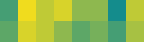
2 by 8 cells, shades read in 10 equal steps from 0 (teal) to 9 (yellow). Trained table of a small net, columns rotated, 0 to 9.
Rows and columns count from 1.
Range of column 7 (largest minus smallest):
2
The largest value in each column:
3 9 7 8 5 5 2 7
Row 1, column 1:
2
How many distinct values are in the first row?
6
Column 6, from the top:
5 4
